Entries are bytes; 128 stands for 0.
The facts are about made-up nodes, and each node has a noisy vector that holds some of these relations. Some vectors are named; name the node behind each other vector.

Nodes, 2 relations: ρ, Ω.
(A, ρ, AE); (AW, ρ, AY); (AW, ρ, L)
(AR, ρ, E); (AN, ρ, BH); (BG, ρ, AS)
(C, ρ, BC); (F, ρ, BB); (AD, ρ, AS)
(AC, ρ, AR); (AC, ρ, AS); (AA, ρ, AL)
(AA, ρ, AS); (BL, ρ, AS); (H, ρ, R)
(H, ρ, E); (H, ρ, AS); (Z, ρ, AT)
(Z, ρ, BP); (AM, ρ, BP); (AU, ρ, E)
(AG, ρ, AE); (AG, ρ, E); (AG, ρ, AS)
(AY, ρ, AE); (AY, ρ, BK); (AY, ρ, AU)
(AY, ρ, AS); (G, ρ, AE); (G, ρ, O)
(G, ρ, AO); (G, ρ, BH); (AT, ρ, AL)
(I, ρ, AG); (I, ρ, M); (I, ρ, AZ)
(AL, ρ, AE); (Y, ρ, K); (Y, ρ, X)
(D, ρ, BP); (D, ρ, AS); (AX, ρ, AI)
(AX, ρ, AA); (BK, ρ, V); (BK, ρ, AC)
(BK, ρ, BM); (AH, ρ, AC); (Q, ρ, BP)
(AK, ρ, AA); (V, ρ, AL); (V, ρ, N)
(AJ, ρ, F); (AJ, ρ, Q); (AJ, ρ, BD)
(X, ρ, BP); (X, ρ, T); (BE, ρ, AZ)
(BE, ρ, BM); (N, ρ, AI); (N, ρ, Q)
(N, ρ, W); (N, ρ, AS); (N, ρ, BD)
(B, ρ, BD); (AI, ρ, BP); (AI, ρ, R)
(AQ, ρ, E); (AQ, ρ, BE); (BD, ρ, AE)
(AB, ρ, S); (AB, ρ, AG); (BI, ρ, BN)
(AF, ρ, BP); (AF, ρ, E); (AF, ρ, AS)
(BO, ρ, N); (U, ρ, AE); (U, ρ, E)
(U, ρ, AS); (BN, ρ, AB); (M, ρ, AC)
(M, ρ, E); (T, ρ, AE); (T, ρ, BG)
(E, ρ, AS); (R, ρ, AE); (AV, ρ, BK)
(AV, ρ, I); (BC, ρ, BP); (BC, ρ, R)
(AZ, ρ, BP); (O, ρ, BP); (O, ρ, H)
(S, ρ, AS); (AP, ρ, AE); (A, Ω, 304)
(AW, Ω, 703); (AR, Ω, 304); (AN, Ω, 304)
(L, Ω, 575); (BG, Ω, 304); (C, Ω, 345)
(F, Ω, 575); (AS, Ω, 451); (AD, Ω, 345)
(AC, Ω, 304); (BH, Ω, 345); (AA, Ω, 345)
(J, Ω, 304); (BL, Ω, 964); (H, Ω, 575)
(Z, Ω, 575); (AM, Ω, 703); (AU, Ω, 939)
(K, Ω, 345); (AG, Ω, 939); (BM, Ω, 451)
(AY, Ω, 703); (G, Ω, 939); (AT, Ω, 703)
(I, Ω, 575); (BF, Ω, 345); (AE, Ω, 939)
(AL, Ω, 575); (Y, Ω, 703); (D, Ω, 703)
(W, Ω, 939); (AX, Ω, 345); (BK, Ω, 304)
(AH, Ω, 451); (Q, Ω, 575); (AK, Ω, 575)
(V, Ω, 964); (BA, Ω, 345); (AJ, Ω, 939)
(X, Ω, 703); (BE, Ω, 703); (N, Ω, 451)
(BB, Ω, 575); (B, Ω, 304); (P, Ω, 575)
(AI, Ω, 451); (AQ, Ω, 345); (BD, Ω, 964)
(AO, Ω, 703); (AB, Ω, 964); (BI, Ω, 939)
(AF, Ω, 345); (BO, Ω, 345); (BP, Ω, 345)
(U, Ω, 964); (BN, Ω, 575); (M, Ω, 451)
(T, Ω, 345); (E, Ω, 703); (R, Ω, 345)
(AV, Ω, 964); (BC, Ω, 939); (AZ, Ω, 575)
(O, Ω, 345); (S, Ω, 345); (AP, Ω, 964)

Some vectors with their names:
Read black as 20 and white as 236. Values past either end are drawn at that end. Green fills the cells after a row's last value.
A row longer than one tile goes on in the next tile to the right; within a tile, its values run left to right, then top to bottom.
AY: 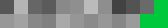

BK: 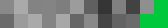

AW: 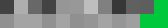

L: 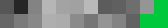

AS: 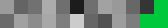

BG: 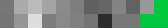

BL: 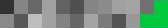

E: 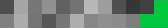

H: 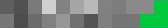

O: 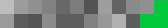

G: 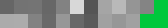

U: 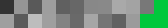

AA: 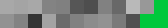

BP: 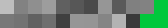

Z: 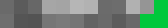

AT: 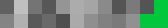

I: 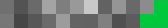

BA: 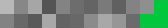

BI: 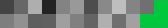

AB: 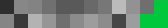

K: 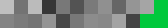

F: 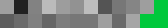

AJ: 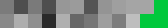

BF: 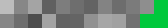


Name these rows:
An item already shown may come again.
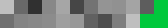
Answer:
N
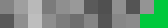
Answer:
J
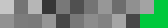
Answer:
K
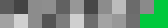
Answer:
AE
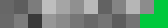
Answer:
AK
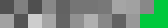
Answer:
AP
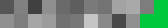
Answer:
V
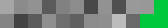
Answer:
C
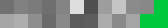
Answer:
G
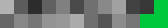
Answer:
BM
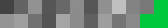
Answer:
AG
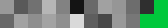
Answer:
AS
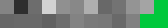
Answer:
Q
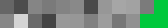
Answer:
W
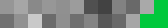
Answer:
B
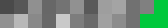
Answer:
AU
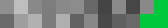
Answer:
BK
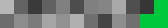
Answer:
BM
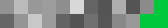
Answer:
AN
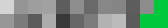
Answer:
BH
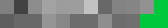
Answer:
P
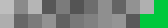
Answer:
T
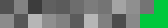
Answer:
AV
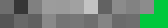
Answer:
P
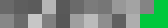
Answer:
BD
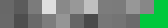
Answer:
H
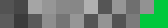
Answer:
BN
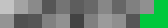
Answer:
AQ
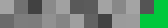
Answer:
AI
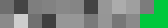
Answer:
W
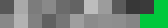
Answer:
E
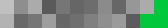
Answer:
T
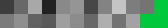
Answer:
BI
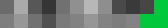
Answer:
BE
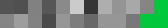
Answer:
BC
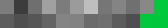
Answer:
AZ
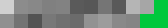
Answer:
BO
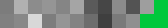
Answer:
A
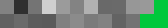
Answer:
Q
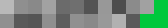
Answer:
R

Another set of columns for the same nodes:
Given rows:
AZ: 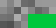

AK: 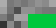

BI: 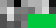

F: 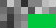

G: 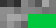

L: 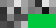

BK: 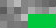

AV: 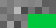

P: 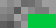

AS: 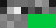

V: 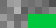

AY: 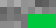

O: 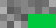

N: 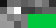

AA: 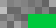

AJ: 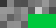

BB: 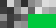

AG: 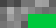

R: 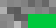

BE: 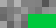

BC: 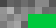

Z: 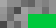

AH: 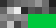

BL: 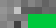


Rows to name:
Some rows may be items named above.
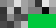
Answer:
L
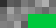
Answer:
AE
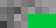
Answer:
H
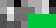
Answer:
BI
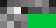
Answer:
AI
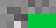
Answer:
BP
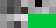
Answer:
AN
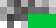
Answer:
K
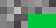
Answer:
AB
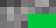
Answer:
AG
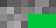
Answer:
BC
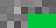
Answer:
AV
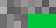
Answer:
AQ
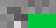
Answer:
BP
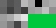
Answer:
AN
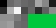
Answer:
BM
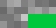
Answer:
J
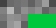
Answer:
AU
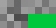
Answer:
S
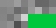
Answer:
A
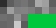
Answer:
W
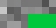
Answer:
BO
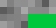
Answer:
AT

